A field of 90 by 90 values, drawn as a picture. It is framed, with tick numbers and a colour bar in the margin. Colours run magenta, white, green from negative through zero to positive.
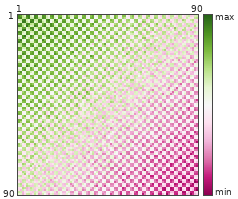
Slope: up to the top left. Grain: checkered. Ninth with the lowest average: bottom right. Ninth with the highest average: top left. Odd rows or columns: none.
